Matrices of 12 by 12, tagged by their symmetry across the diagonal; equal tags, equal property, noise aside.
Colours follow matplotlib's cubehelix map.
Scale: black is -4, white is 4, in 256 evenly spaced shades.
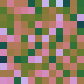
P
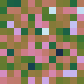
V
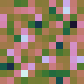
P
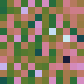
V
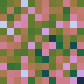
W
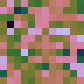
V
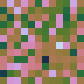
P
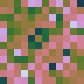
W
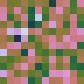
P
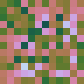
W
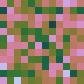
V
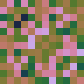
W
